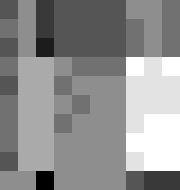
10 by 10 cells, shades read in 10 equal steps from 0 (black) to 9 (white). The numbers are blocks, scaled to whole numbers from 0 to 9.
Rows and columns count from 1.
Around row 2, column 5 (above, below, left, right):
3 3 3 3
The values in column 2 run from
5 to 6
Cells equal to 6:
12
